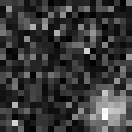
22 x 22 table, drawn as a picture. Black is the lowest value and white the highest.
Ninth with the highest average: bottom right. Bumps: one, in the bottom right. Mirror symmetry: none. Stripes: none. Average level on the scale: 20%. Histogram: skewed, a long tail of high values.
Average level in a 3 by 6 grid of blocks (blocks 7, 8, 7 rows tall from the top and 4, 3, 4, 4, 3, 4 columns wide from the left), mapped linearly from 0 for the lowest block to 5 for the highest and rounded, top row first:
1 1 1 1 1 0 | 1 1 0 1 1 1 | 1 0 0 1 5 4
